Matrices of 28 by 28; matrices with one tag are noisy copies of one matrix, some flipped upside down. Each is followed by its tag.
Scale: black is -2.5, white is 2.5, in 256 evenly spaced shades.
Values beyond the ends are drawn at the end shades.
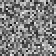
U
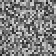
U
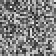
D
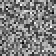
U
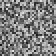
U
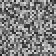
U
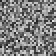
U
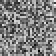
D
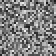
U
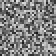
U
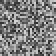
D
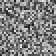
U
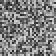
D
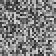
D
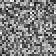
U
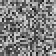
D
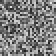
D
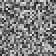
U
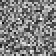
U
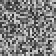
D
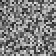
U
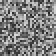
D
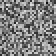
U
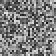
D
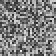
D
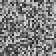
D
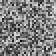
D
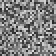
U
